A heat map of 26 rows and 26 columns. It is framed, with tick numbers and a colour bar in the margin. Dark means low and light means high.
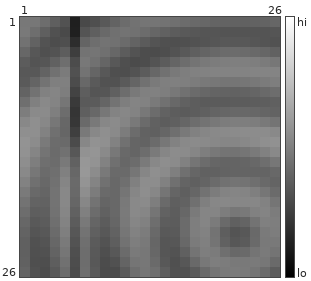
Average level on the scale: 40%. Rings: centred on the bottom right. Odd lines: column 6.
